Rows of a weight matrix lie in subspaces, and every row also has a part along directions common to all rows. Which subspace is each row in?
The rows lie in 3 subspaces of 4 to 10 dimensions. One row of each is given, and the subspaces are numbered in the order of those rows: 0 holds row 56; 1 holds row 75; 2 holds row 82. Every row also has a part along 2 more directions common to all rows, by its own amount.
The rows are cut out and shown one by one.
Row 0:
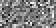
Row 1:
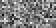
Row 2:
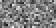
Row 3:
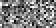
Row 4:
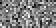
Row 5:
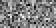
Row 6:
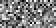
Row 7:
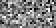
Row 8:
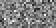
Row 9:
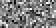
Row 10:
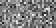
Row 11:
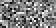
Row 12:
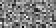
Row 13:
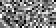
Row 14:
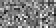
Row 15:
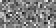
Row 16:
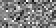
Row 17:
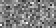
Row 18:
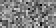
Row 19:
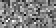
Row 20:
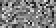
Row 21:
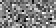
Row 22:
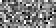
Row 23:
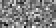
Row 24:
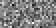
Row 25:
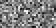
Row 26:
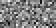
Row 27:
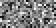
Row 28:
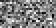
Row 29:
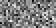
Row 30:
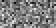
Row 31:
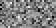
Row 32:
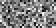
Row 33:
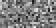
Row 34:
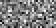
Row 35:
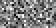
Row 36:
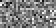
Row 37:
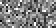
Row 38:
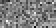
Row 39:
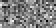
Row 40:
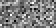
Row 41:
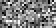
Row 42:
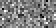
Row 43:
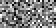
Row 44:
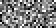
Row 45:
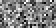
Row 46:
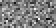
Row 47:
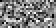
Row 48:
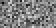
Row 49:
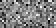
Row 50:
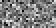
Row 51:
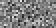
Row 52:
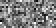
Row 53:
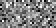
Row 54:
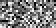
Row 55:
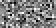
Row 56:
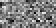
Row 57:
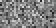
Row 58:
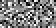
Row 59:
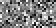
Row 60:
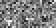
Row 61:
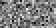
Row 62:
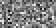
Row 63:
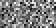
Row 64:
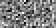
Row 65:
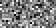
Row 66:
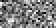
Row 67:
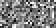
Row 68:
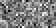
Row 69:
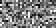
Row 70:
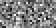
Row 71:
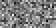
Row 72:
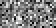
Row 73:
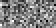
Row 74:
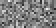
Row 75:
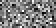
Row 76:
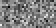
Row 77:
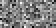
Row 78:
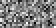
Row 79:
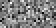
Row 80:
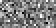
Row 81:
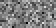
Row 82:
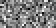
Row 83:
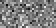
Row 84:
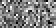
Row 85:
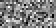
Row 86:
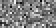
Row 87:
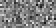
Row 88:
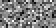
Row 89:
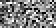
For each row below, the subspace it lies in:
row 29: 1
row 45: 1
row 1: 0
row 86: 1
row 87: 2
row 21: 1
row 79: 2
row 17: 0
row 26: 1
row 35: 2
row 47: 0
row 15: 2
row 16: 1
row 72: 2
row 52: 2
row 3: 0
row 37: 2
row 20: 0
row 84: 2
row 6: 2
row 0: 0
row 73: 0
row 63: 0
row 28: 0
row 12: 1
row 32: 2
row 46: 0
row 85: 0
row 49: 2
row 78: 2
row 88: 1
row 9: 1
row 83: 2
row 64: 1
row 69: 2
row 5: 1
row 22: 2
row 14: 2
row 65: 2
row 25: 2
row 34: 2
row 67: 0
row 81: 0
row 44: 2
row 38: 1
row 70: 2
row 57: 2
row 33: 1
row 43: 2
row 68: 2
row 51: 1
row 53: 2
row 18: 2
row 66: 0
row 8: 1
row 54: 0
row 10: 1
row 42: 2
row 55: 0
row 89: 0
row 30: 0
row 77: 1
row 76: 0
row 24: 1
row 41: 1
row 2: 1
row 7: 1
